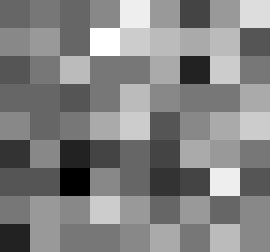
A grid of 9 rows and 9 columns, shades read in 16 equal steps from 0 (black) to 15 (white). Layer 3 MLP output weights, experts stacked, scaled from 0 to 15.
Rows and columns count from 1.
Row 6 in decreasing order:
10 9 8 7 6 4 4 3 2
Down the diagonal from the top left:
6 9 11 7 12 4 4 6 8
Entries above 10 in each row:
2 4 2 1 2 0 1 1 1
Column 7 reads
4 10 2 7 8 10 4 9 7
